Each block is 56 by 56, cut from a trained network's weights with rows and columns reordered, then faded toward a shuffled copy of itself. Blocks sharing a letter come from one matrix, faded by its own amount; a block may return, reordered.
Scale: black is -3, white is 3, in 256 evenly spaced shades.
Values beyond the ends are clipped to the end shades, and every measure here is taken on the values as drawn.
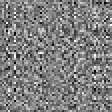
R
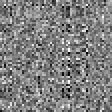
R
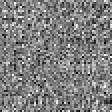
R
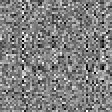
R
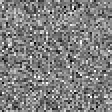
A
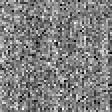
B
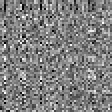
R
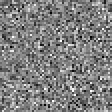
A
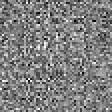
R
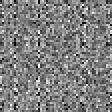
R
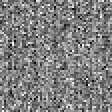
B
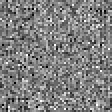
B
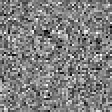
A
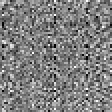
R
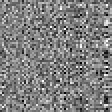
R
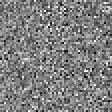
A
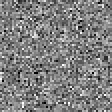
A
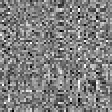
R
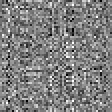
R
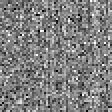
B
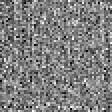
B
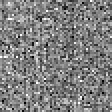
B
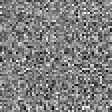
R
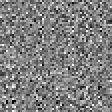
R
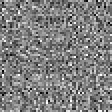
R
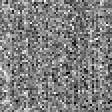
B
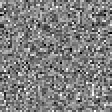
A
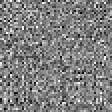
R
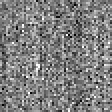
B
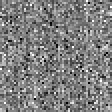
B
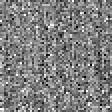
B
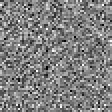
A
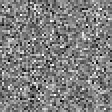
A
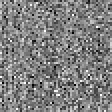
B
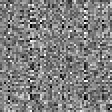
R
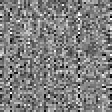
R
